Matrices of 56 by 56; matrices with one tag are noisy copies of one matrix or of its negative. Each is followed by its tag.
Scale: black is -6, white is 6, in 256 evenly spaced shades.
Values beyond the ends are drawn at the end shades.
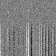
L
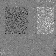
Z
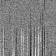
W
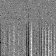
L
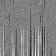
W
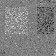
Z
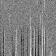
W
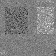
Z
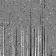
W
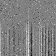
L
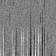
W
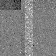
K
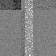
K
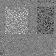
Z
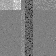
K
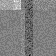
K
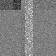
K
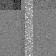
K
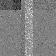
K
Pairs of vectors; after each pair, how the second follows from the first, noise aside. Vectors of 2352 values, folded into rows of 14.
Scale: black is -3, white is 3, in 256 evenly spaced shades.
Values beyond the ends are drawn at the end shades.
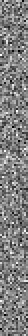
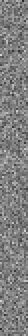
shrunk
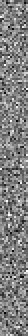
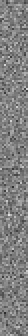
shrunk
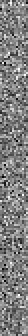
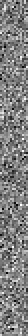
shuffled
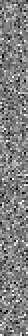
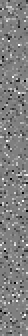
partly zeroed
